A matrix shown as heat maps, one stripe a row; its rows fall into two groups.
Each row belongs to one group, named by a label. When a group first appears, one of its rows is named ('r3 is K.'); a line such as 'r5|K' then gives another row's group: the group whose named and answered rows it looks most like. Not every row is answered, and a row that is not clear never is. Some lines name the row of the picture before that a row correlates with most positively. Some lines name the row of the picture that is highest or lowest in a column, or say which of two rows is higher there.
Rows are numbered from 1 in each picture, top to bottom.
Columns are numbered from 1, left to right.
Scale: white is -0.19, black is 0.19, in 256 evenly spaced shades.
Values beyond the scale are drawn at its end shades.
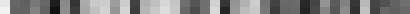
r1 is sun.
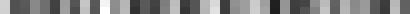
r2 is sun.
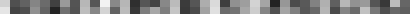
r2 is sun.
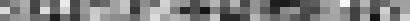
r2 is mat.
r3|mat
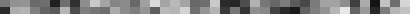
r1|mat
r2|mat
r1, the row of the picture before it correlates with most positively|3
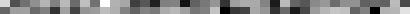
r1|sun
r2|mat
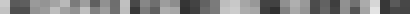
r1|sun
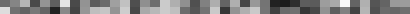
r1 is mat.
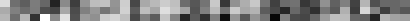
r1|sun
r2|sun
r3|mat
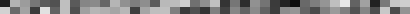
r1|mat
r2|mat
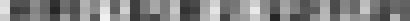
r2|sun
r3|sun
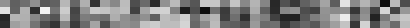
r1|sun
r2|mat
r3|mat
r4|mat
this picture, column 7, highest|4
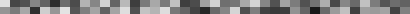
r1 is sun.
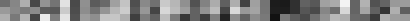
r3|mat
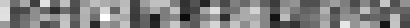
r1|mat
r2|sun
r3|sun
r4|sun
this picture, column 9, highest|1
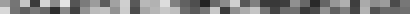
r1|mat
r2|sun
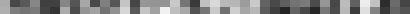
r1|sun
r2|sun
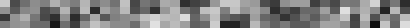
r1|sun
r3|mat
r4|mat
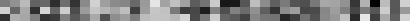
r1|mat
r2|mat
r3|mat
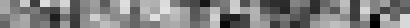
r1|mat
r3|mat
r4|mat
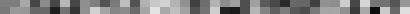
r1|mat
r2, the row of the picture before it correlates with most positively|3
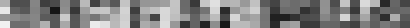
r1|sun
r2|sun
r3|sun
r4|sun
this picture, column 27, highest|1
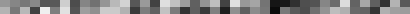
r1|sun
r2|mat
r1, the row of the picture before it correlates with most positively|3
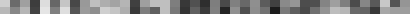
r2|mat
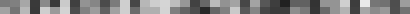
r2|mat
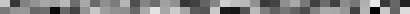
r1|sun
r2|mat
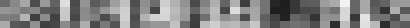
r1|mat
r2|sun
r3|mat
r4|sun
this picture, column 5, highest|4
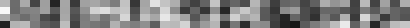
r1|mat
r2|sun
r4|mat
